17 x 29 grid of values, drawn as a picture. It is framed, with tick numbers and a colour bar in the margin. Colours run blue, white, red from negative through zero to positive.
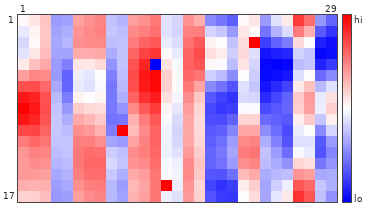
Lone odd cells: 4, 3 higher and 1 lower than their neighbours. Ninth with the lowest average: top right. Stripes: upright, repeating 6 times. Average level on the scale: 50%.
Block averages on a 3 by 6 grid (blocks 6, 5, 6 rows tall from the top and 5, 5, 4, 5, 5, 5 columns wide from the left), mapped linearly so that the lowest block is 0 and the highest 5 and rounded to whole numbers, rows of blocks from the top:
235300 / 425102 / 334122
